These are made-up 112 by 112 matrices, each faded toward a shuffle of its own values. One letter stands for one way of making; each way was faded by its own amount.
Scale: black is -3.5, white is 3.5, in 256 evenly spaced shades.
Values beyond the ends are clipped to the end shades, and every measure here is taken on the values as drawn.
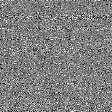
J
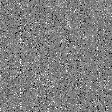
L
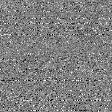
J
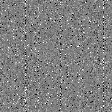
L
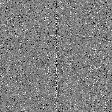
L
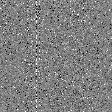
L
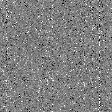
L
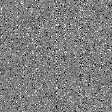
L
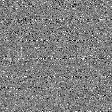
J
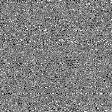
J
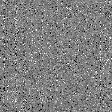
L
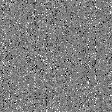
L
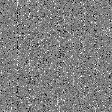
L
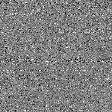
J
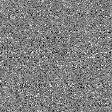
J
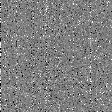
L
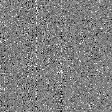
L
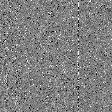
L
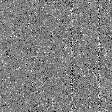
L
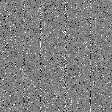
L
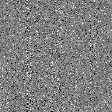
L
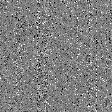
L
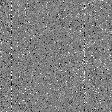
L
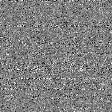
J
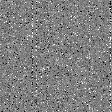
L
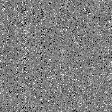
L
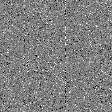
L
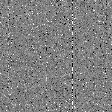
L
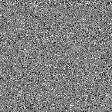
J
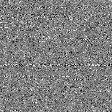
J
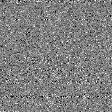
J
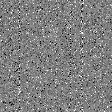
L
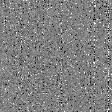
L
